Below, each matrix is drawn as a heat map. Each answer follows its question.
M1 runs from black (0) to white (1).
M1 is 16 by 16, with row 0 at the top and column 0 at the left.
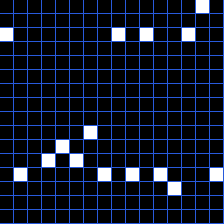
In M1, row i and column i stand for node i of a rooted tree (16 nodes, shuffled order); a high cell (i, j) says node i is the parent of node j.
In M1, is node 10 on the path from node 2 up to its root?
no
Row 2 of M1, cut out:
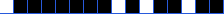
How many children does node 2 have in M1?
4
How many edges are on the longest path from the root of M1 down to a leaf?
4
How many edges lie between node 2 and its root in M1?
0
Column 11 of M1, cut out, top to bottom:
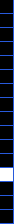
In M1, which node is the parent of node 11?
12
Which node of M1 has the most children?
12
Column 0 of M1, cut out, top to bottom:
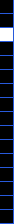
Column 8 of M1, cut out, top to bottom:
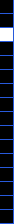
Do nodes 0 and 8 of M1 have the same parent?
yes
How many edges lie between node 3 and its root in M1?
4
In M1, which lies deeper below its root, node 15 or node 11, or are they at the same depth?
the same depth
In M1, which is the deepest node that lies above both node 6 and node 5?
12
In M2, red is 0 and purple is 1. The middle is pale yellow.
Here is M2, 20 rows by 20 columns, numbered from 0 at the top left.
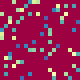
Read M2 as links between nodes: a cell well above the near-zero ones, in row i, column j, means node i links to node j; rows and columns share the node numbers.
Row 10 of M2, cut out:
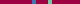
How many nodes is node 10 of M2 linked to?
2
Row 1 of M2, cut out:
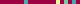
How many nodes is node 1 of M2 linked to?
4
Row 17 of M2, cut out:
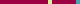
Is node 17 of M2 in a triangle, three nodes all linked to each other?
no
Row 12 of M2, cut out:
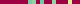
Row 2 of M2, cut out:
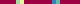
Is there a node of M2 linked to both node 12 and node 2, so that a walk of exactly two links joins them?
yes
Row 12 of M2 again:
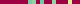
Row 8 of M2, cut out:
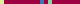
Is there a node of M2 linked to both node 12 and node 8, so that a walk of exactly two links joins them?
yes
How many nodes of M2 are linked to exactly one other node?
0
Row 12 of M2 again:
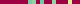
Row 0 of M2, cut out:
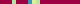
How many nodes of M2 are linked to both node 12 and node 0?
2
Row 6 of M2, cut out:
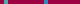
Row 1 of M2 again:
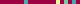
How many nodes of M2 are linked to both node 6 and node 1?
0
